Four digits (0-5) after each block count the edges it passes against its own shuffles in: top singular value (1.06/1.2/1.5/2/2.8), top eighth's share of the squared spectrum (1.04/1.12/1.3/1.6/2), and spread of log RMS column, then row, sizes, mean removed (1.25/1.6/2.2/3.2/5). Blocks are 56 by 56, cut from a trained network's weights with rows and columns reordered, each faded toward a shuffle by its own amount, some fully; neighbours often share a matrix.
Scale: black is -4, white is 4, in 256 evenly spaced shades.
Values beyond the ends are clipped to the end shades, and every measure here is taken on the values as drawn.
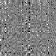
4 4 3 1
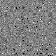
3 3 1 1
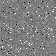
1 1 0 0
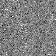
2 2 1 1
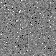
1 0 0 0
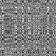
4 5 2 3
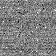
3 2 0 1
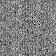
2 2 1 0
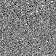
2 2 0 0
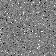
0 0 0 0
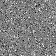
1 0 0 0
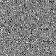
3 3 0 2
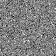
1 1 0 0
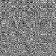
4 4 1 3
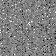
2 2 0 0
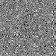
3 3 1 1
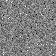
0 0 0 0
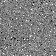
0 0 0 0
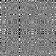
4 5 2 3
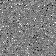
0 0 0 0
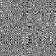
4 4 2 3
